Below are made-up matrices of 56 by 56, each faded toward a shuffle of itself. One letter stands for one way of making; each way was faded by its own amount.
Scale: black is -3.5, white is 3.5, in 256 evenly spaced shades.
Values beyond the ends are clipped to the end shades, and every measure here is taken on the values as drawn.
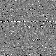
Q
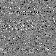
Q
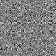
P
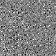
P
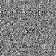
P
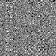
P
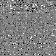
Q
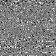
Q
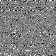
Q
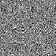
P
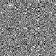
P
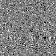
P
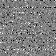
Q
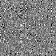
P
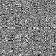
P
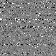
Q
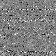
Q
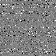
Q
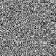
P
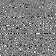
Q
